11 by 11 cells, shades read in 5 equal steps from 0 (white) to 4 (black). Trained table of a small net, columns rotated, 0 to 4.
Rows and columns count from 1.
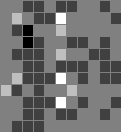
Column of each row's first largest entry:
3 4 3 3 2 3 3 2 3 3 2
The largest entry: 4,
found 2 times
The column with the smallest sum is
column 6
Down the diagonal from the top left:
2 1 4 3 2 3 2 2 2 3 2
